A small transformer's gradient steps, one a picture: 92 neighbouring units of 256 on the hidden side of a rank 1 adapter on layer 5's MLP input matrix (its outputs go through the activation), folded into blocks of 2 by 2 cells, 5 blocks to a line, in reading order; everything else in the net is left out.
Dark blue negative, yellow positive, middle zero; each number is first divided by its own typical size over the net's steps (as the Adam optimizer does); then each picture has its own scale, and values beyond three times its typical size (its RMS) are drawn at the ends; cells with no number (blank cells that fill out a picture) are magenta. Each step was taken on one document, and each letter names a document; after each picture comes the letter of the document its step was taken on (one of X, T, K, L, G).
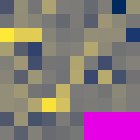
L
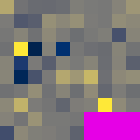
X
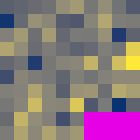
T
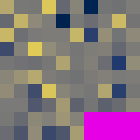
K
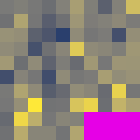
T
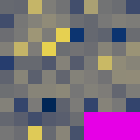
T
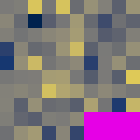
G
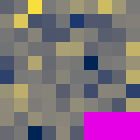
G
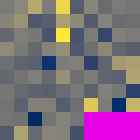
G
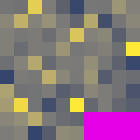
G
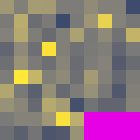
K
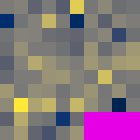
T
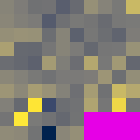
T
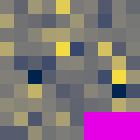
G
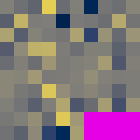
K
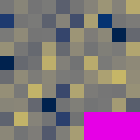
T
